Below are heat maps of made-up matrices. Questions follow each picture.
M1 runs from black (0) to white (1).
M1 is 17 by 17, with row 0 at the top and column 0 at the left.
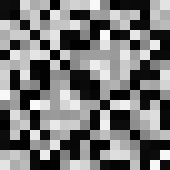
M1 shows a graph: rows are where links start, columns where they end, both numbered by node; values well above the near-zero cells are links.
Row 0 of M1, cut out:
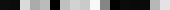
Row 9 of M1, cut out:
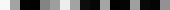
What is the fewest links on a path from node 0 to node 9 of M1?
1
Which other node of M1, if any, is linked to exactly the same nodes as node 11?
node 12
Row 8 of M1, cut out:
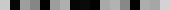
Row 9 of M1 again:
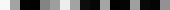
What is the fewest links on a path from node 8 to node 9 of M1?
2
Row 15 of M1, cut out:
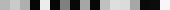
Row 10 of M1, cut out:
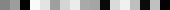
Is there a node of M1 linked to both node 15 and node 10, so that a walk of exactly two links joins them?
yes
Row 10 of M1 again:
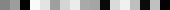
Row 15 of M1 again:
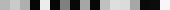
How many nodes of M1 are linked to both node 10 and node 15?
8
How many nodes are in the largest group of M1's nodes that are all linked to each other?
6
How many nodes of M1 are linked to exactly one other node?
0
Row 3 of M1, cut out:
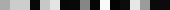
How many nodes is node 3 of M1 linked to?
9
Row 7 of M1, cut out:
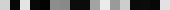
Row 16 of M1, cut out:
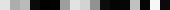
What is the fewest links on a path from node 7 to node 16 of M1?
1
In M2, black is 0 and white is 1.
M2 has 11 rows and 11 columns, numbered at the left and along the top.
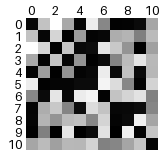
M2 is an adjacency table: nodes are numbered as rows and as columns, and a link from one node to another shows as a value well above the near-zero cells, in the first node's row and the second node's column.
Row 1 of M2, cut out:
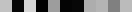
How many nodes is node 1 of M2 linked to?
7
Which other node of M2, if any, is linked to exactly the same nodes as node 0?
node 7
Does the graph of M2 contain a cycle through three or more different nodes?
yes
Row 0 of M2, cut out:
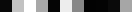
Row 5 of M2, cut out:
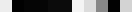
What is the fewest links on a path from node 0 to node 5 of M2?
1
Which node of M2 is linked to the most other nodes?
node 10
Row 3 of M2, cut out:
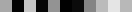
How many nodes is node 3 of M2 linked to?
7
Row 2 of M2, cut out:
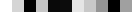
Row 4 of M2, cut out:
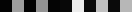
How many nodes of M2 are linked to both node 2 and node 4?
5
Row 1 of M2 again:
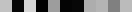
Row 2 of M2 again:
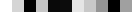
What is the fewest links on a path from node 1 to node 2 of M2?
1
